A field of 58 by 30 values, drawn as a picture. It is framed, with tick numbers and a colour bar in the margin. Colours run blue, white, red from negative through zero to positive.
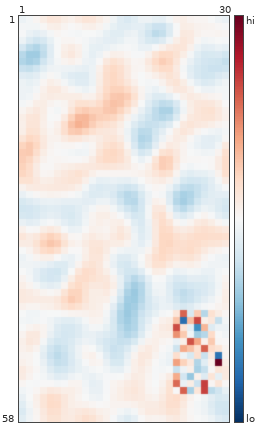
Histogram: heavy tails on both sides. Roughest part: bottom right. Average level on the scale: 50%. Odd patch: rougher, in the bottom right. Slope: none. Grain: blotchy. Odd rows or columns: none.
